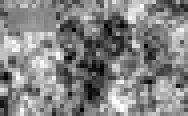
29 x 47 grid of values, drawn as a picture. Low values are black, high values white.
The top left is the calmest part. The texture is blotchy. The halves do not mirror each other. In the top left lies a patch that is calmer than the rest.
